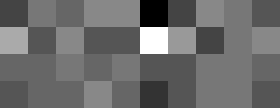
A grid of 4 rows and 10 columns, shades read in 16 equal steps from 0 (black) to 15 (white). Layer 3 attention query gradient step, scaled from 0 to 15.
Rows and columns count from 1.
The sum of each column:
25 24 27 27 26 23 23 26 28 24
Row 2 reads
10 5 8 5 5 15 9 4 7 8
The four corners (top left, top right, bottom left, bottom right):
4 5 5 5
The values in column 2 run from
5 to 7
